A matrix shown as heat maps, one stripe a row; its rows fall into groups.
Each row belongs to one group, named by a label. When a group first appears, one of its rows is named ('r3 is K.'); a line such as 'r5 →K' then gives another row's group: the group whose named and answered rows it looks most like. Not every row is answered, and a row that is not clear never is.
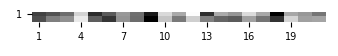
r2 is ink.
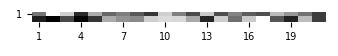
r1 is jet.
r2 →ink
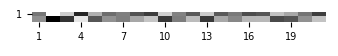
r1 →jet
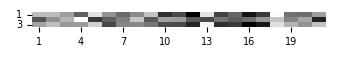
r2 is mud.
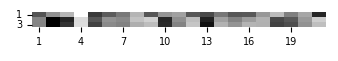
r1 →mud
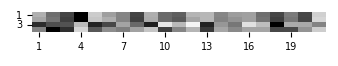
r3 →ink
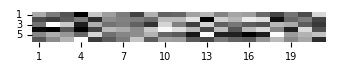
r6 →mud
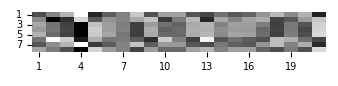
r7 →mud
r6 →jet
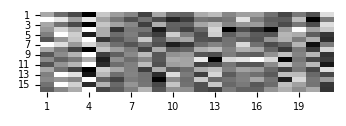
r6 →mud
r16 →mud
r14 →ink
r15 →jet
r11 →mud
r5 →jet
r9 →mud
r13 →jet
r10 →ink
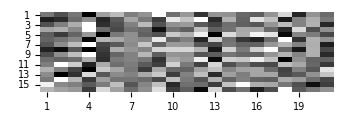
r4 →ink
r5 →ink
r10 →ink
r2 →ink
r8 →ink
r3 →mud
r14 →jet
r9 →mud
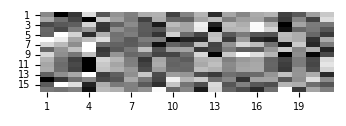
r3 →ink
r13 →mud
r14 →ink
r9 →ink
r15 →jet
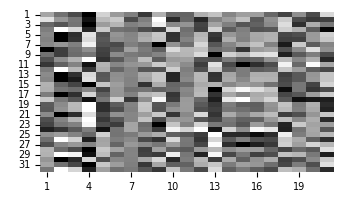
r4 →jet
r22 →mud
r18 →ink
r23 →ink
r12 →jet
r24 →ink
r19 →mud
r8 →ink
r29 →jet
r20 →mud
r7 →ink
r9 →ink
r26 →jet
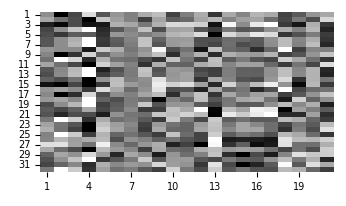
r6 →mud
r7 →mud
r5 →ink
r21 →ink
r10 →jet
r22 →jet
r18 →ink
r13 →mud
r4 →mud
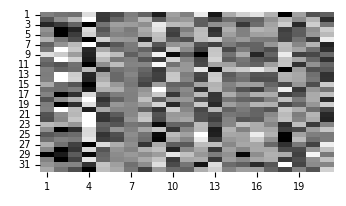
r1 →ink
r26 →ink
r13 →jet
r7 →mud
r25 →ink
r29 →ink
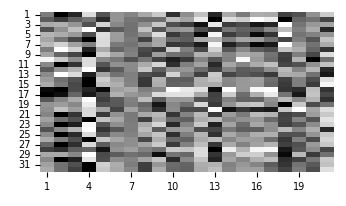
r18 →mud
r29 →ink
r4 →mud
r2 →ink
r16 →ink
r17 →ink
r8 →jet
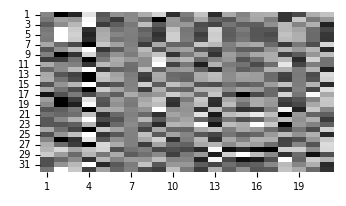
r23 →ink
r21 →ink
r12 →mud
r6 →jet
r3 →mud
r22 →mud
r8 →mud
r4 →jet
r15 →mud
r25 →mud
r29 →ink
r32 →jet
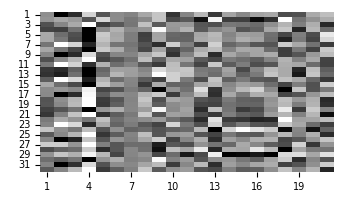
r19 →mud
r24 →ink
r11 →jet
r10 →mud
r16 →ink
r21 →mud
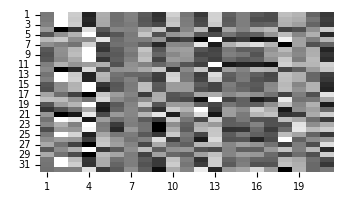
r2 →jet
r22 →jet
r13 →jet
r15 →mud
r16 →mud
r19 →mud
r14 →jet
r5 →mud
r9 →mud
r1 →jet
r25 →jet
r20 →ink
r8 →mud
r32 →ink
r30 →jet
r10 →mud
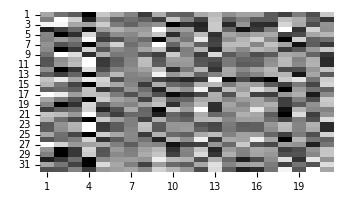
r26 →ink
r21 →ink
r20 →ink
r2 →jet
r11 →mud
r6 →ink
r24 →mud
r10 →mud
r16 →ink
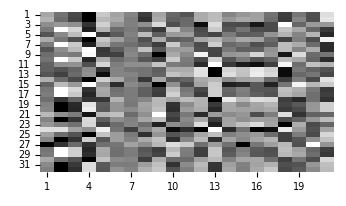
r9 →ink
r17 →jet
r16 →jet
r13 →ink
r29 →jet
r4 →jet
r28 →jet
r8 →mud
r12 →ink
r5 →mud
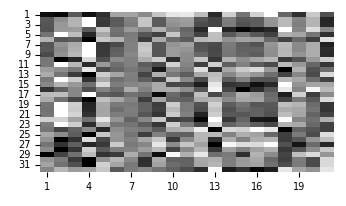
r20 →jet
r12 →ink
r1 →ink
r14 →jet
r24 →ink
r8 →mud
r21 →jet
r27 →ink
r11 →jet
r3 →mud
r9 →mud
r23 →jet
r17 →ink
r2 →mud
